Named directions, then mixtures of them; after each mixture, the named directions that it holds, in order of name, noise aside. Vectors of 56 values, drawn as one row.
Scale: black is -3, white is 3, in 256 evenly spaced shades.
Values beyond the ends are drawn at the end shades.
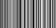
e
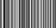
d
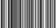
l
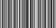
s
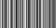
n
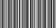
s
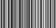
d, l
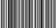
e, l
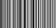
e, n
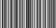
n, s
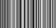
e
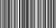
d, s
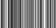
l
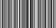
s
